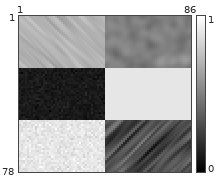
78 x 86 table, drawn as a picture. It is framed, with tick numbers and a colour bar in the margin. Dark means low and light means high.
The table splits into 3 rows of 2 panels. Panel 1,1: high, slanting down to the right, faint in contrast. Panel 1,2: middling, blotchy, faint in contrast. Panel 2,1: very low, fine-grained, faint in contrast. Panel 2,2: very high, flat. Panel 3,1: very high, fine-grained, faint in contrast. Panel 3,2: low, slanting up to the right.
